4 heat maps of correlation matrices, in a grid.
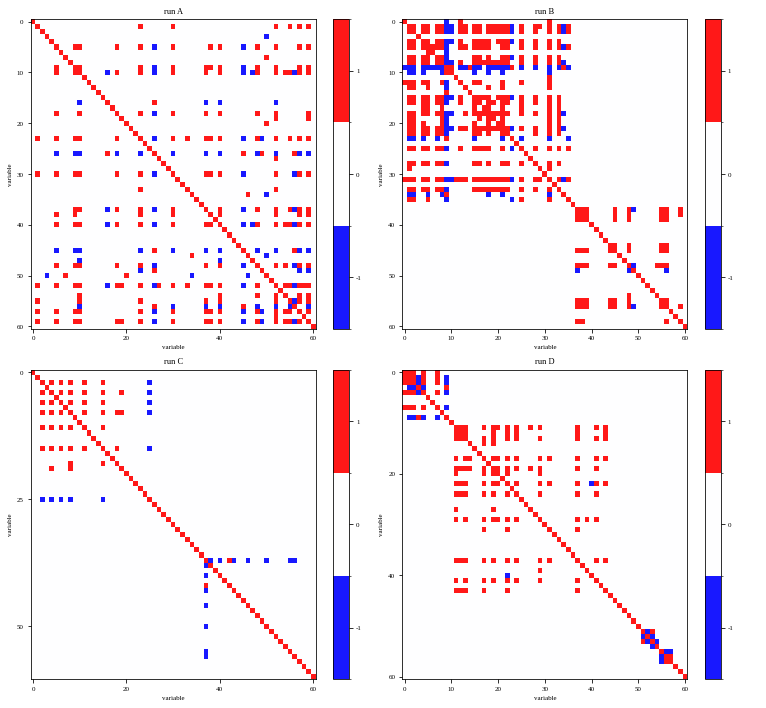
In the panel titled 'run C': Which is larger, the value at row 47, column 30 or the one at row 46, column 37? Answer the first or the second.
the first
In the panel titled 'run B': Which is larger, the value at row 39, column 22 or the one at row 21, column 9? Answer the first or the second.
the first
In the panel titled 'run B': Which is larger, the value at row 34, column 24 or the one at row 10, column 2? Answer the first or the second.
the first
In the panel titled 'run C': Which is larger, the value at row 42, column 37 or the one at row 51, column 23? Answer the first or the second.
the first
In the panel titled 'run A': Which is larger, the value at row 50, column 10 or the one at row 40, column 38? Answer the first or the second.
the second
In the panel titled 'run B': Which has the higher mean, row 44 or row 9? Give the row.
44
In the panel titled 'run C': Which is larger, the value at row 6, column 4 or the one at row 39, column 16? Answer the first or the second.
the first
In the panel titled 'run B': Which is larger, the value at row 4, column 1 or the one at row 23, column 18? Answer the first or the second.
the first
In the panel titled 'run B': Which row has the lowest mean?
9
